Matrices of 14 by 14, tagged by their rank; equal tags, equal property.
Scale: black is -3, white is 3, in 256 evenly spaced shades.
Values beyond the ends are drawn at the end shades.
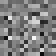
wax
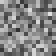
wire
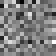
wax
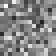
wire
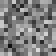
wire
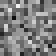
wire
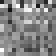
wax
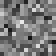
wire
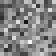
wire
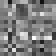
wax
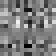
wax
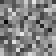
wire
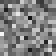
wire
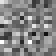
wax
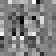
wax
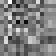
wax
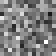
wire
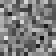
wire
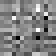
wax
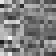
wax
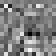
wax
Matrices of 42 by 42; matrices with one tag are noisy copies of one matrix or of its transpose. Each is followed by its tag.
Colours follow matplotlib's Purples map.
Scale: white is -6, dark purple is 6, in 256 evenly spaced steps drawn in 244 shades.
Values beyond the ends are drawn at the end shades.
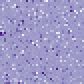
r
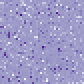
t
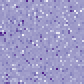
r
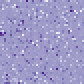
r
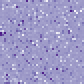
r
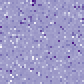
r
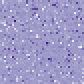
t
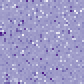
r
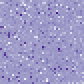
t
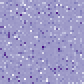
t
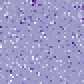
r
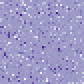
t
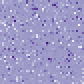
t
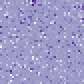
r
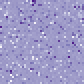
r
